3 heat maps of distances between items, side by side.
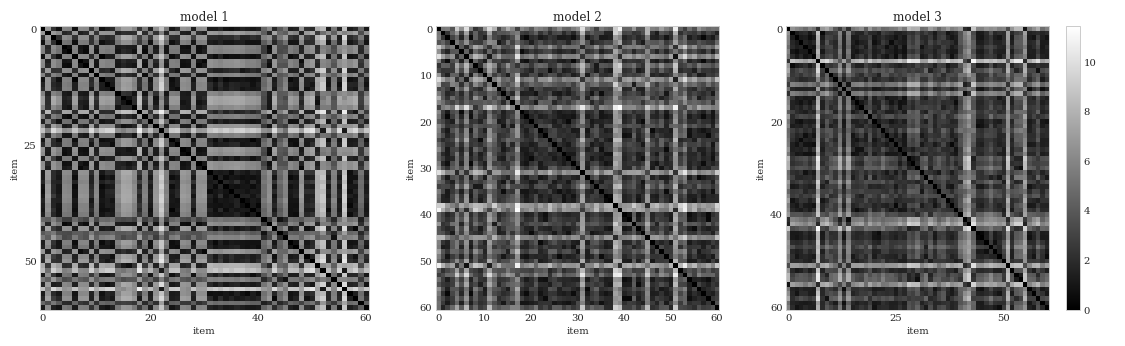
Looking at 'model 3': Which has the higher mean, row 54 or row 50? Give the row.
54
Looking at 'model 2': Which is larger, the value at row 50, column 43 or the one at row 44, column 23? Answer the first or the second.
the second
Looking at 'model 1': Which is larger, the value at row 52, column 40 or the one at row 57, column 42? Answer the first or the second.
the first
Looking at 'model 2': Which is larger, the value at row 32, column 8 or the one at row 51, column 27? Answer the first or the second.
the second
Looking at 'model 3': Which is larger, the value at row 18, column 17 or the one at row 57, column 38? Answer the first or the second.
the first
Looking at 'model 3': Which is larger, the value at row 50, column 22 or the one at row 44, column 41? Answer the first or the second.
the second
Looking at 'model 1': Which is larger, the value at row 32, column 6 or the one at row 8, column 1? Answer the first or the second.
the second
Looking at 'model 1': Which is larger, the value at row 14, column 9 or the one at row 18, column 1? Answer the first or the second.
the second
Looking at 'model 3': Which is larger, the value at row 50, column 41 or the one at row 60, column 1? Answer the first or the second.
the first
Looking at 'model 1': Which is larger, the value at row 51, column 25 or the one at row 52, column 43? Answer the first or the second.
the second
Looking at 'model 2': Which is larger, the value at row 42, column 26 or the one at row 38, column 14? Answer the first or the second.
the second
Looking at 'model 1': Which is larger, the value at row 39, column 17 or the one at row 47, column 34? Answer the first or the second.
the first
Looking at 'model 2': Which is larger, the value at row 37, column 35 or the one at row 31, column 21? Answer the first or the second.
the second
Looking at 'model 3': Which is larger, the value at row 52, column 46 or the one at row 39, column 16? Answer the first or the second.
the first
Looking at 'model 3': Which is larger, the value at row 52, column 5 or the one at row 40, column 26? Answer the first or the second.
the second
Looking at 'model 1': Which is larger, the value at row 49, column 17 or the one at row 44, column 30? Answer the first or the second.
the first
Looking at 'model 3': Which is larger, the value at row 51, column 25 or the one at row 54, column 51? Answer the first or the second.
the second
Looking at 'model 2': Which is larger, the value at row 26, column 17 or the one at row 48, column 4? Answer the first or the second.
the first
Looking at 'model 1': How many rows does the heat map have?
61
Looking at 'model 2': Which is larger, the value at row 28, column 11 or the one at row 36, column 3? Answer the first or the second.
the first
